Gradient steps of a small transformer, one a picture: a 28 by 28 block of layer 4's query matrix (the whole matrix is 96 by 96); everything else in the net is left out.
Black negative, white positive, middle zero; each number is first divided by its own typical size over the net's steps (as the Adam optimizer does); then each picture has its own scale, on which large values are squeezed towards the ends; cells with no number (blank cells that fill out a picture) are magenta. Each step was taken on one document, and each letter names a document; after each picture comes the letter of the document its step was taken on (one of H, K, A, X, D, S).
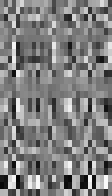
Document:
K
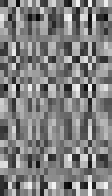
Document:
K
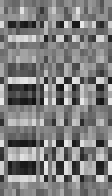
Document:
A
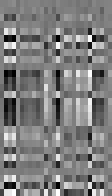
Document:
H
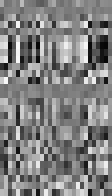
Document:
K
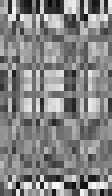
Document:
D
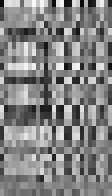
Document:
A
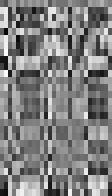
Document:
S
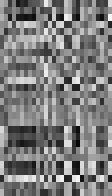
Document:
A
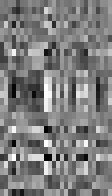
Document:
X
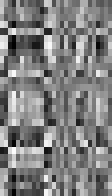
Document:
X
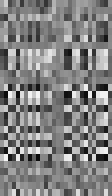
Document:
K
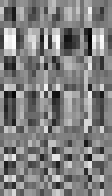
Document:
H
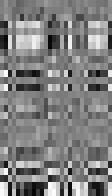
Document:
S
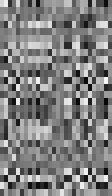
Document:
K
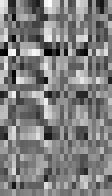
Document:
X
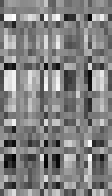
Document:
H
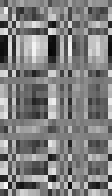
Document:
S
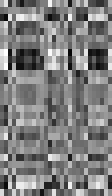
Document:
S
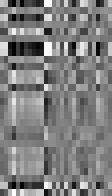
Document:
X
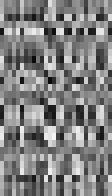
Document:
A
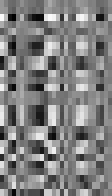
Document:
X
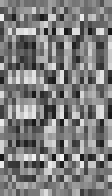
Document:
A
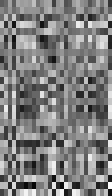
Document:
A
